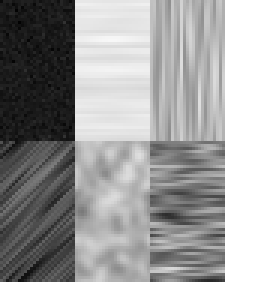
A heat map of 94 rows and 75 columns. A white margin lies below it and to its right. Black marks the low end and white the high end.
It is made of 2 by 3 panels. Panel 1,1: very low, fine-grained, faint in contrast. Panel 1,2: very high, streaked across, faint in contrast. Panel 1,3: high, streaked downward. Panel 2,1: low, slanting up to the right. Panel 2,2: high, blotchy. Panel 2,3: middling, streaked across, strong in contrast.
